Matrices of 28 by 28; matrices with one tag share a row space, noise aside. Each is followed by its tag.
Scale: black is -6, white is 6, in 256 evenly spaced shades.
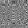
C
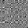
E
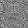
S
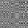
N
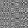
N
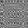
S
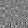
E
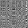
C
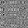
S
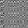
S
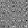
C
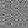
E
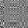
S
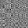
E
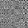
N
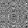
C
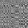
N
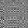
S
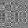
E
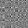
E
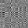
E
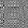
S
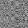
N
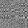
N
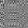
S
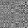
N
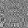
S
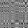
N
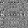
S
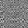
S
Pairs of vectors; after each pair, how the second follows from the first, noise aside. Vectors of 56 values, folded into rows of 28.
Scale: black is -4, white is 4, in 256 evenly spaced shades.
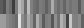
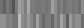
shrunk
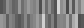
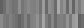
shrunk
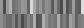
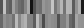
negated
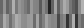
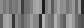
shuffled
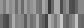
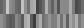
reversed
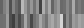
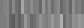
shrunk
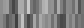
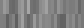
shrunk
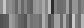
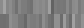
shrunk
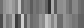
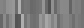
shrunk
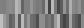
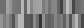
shuffled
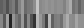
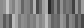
reversed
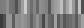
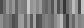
shuffled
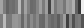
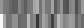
shuffled
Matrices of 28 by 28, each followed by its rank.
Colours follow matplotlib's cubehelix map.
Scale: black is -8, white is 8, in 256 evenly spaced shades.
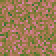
full rank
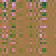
two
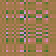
one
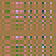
one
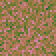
full rank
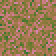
full rank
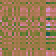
two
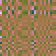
two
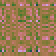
two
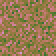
full rank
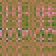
two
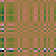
one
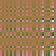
one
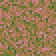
full rank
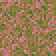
full rank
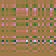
one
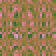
two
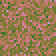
full rank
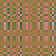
one
